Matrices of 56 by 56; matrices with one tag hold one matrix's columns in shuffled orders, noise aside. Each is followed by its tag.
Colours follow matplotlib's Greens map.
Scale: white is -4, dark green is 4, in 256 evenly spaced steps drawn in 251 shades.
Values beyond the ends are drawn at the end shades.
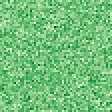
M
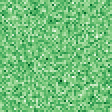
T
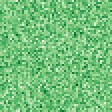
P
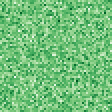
T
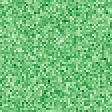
T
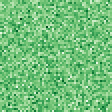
M
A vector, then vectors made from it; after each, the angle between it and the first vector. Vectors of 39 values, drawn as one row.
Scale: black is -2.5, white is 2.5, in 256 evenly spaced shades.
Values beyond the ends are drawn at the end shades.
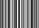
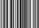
nearly opposite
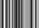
partly aligned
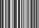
nearly parallel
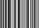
partly aligned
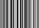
nearly opposite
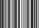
nearly parallel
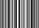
nearly parallel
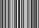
nearly parallel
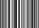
nearly parallel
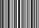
nearly parallel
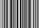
nearly opposite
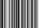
partly aligned
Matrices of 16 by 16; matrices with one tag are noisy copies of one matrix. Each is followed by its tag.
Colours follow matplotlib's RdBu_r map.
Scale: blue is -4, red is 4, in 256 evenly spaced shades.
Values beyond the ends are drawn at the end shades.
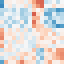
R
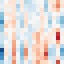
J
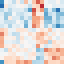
R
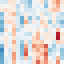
J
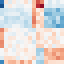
R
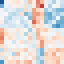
R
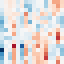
J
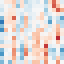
J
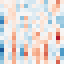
J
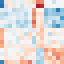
R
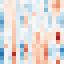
J
